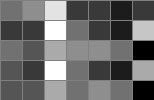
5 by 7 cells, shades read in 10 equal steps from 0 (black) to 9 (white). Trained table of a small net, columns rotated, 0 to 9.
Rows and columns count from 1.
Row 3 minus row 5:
1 0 0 1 0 0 0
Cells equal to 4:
7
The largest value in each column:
4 5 9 5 5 4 7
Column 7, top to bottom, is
2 7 0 6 0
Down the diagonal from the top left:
4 2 6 4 5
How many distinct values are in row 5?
5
